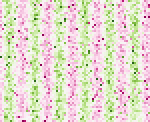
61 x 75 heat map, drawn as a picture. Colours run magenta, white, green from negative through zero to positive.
No overall slope runs across the table. Stripes running up and down repeat 6 times from left to right. The values follow a bell shape. Overall the values sit about 50% of the way up the scale.
